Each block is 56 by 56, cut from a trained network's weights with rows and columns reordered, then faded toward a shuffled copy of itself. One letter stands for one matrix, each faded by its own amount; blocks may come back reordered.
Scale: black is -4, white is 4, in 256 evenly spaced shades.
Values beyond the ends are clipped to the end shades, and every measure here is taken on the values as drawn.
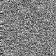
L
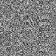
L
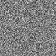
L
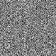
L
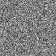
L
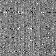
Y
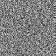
L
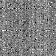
Y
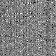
Y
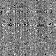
Y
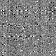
Y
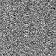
L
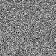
L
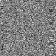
L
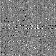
Y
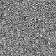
L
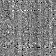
Y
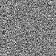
L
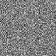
L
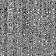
Y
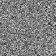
L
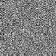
L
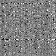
Y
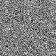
L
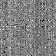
Y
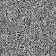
L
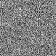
L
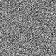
L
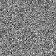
L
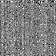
Y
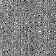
Y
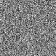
L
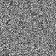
L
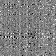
Y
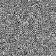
L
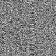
L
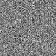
L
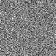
L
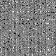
Y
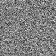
L
